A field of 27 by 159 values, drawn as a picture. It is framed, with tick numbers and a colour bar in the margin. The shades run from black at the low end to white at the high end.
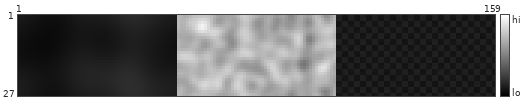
The table splits into one row of 3 panels. Panel 1,1: very low, smooth, faint in contrast. Panel 1,2: high, blotchy. Panel 1,3: very low, checkered, faint in contrast.
